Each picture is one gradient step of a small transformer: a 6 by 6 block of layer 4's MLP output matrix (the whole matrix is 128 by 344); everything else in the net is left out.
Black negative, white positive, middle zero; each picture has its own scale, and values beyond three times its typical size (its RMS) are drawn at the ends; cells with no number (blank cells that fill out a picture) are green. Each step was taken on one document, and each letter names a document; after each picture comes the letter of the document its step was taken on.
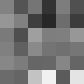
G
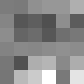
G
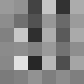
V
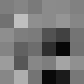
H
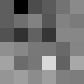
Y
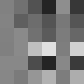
G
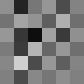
V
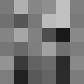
H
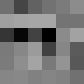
Y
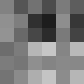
G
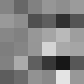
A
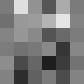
H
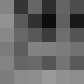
G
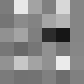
H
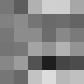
A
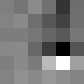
A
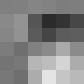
A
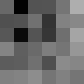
Y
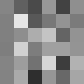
V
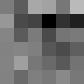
G
